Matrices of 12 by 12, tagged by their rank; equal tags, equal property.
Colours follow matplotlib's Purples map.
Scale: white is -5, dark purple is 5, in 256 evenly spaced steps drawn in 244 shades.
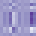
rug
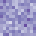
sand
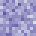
sand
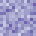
sand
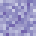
sand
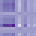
rug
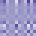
rug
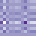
rug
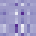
rug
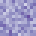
sand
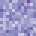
sand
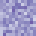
sand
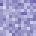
sand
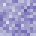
sand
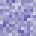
sand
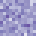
sand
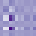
rug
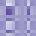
rug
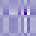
rug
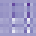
rug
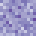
sand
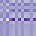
rug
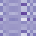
rug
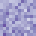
sand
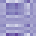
rug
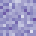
sand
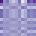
rug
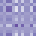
rug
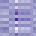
rug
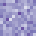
sand
